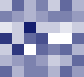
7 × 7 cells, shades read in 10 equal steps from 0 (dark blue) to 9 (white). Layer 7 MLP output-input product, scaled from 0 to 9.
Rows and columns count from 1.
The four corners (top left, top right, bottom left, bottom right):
7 6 3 5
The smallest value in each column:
1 1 0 2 4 3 3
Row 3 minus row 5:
1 6 -9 4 3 5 1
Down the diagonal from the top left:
7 5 0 2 4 6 5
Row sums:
36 33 44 34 33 36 31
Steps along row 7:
up down same up down up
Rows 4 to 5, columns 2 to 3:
7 3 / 1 9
